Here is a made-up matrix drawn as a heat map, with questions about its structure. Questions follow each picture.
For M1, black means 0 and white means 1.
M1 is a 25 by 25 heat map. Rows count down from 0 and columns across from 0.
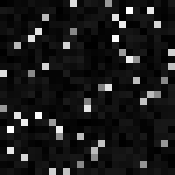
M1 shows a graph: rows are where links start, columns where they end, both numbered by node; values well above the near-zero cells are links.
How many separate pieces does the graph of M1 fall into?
1
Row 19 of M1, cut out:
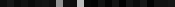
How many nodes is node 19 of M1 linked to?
2
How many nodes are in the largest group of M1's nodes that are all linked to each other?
2
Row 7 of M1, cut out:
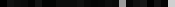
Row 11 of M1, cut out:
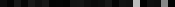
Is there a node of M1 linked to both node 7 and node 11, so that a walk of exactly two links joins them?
no
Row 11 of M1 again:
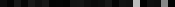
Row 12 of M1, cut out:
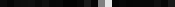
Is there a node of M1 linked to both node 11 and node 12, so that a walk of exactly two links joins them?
no
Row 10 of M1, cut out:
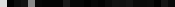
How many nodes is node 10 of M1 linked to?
2
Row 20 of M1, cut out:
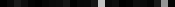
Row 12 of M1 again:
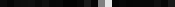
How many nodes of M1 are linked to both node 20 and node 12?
1
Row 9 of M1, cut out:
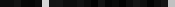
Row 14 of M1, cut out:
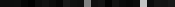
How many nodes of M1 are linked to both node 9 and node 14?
0
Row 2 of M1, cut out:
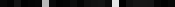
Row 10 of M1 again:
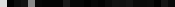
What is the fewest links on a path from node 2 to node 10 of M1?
4
